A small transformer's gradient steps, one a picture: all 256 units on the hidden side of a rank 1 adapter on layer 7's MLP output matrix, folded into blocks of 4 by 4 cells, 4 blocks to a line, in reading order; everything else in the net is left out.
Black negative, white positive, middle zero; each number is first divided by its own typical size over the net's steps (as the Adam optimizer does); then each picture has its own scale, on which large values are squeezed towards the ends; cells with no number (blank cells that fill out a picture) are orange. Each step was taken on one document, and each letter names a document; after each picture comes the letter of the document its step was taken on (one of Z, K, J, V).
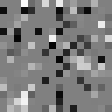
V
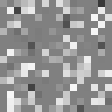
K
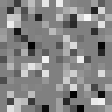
K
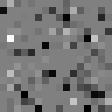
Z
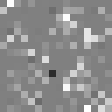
Z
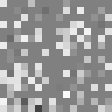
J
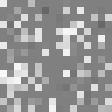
J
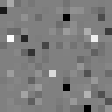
Z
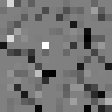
Z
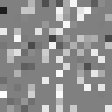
V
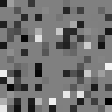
J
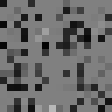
J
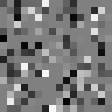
K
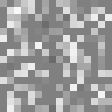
K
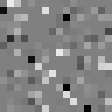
Z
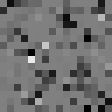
Z
